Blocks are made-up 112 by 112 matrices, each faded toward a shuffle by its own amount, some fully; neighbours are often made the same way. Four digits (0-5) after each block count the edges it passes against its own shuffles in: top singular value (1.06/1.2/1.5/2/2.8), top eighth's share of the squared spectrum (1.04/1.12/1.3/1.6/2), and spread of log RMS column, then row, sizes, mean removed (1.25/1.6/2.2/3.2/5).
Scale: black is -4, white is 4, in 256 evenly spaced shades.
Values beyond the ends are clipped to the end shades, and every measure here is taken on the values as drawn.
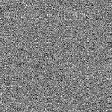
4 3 2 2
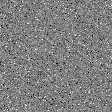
0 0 0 0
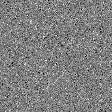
1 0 1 0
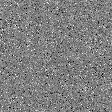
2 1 0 0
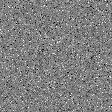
0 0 0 0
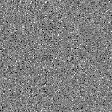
4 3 2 2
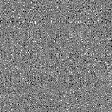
4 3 2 2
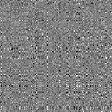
5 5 3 3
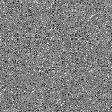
3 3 1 1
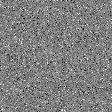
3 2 0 0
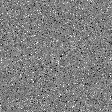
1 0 0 0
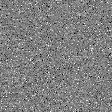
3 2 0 0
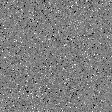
0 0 0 0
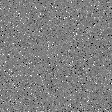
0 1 0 0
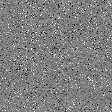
1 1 1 1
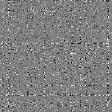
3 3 3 3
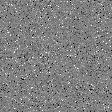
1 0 0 0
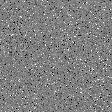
0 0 0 0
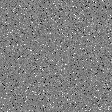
0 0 0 0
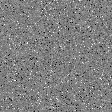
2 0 0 0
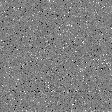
2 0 0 0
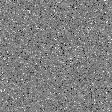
1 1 0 0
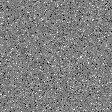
1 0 0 0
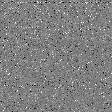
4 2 0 1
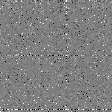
4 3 1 2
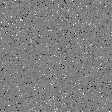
0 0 0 0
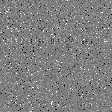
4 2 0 1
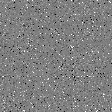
3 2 1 1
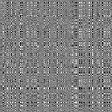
5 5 4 4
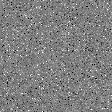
3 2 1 1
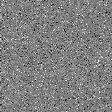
3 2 1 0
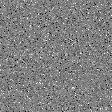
3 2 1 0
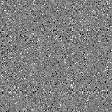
4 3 2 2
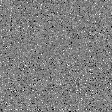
2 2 1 2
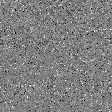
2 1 0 1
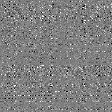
3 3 3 4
